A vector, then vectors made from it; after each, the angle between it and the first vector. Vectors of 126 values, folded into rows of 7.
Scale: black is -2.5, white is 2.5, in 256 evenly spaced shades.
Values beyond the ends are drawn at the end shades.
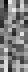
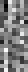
nearly parallel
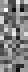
partly opposed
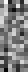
nearly opposite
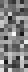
partly opposed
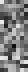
orthogonal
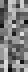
nearly parallel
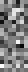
partly aligned
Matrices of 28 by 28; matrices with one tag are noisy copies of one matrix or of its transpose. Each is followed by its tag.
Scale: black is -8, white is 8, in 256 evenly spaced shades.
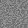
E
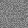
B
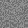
E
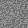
E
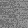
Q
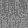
Q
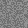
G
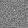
B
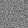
B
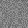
B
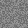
G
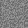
E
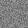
G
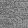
Q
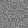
B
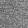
Q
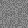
B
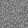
E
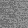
Q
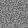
G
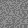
E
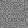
B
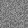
E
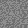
E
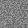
E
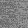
Q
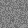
G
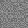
B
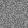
G
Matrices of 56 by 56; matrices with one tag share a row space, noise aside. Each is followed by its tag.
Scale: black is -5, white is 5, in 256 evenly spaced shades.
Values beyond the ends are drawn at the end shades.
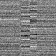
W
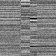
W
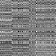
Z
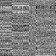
Z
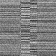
W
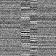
W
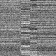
W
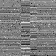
W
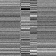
W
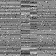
W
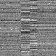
W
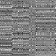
Z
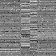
W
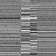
W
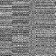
Z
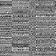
Z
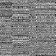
Z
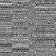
Z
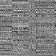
Z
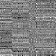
Z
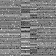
W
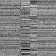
W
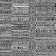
Z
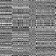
Z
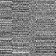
Z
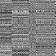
Z
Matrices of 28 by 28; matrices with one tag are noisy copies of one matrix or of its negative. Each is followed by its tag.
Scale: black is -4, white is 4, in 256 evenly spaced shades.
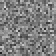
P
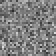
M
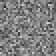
P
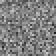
M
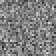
M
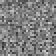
M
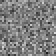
M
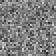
M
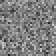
M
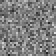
M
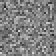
P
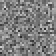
P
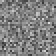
M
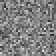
P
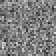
M
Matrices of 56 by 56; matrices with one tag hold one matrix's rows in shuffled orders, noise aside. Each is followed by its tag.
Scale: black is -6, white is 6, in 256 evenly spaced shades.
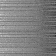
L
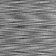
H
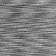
H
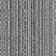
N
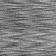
H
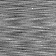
H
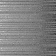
L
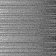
L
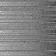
L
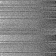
L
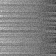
L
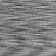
H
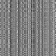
N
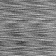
H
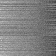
L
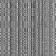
N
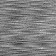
H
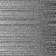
L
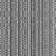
N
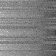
L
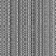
N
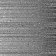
L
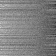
L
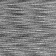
H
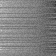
L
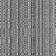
N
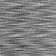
H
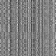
N
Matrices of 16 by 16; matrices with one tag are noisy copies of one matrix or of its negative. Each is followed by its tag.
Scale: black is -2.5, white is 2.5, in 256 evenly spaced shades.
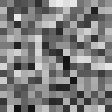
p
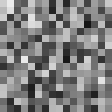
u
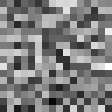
p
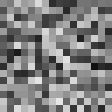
p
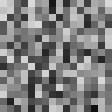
u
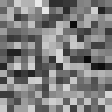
p
